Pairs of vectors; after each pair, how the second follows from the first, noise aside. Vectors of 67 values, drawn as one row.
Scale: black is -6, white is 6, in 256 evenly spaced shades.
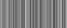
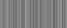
shrunk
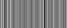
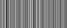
wrapped around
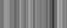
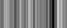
scaled up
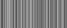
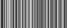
scaled up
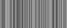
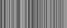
wrapped around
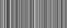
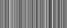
wrapped around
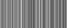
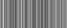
wrapped around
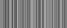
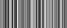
scaled up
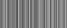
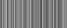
wrapped around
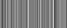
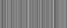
shrunk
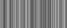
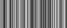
scaled up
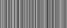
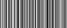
scaled up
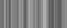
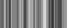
scaled up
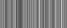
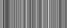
wrapped around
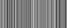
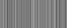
shrunk
